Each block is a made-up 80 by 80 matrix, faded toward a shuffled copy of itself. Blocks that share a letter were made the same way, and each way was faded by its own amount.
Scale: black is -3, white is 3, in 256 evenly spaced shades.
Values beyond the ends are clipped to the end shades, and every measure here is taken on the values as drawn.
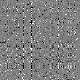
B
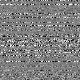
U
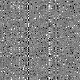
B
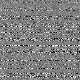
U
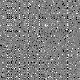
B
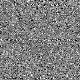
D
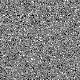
D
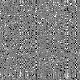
B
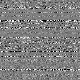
U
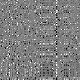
B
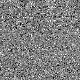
D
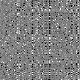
B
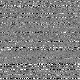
U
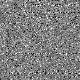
D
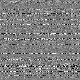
U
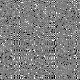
B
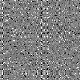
B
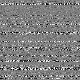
U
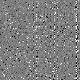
B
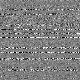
U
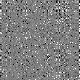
B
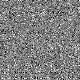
D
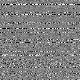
U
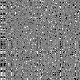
B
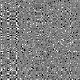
B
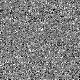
D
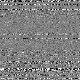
U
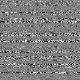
U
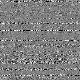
U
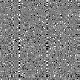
B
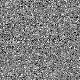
D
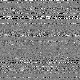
U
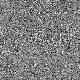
D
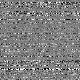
U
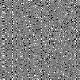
B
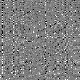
B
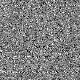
D
